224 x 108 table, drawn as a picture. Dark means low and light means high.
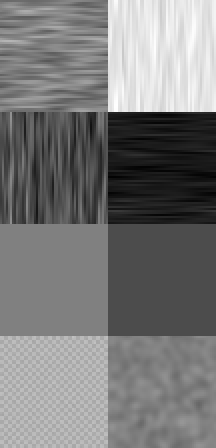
It is made of 4 by 2 panels. Panel 1,1: middling, streaked across. Panel 1,2: very high, streaked downward, faint in contrast. Panel 2,1: low, streaked downward. Panel 2,2: very low, streaked across, faint in contrast. Panel 3,1: middling, flat. Panel 3,2: low, flat. Panel 4,1: high, checkered, faint in contrast. Panel 4,2: middling, blotchy, faint in contrast.
